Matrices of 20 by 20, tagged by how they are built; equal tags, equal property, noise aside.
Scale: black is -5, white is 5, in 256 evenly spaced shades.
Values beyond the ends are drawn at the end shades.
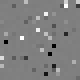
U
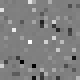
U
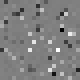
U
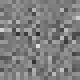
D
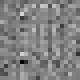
D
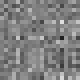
D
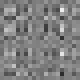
D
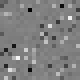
U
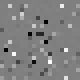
U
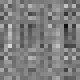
D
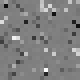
U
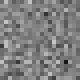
D
